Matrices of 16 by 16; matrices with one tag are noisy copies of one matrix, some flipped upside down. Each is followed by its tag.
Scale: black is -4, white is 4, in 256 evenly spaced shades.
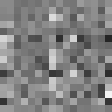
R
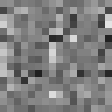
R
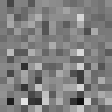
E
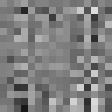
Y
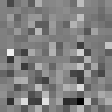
E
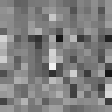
R
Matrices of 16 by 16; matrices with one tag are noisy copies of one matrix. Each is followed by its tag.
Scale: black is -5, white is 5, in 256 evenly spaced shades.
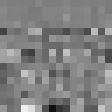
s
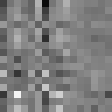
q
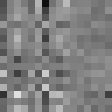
q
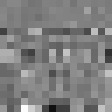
s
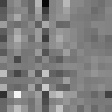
q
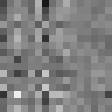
q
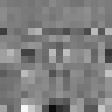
s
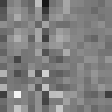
q
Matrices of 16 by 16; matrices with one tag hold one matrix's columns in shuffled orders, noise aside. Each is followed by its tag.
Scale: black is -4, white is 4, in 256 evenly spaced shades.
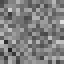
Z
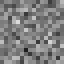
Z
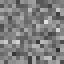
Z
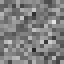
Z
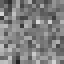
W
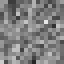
W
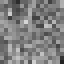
W
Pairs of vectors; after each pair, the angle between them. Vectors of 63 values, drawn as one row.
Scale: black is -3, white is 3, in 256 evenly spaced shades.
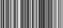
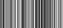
partly aligned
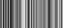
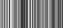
nearly opposite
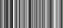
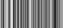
nearly opposite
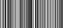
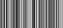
nearly opposite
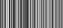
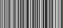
partly aligned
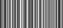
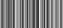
partly opposed
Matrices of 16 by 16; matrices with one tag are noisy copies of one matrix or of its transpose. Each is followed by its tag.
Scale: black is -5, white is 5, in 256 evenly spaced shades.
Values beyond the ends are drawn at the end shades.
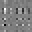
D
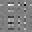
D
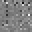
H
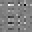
D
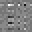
D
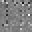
H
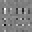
D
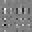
D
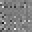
H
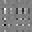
D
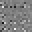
H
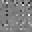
H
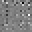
H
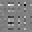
D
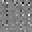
H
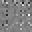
H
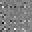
H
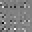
H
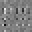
D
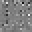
H
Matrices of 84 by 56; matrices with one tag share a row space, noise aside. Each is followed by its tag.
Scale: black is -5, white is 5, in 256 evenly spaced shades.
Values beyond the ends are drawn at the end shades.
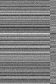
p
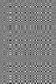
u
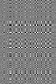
u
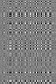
u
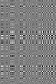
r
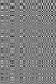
r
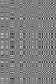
r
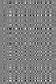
u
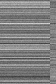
p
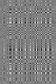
u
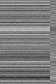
p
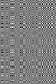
r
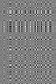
u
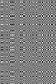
r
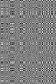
r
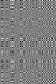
r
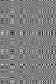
r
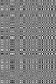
r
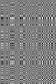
r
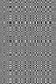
u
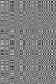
r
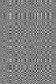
u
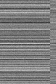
p
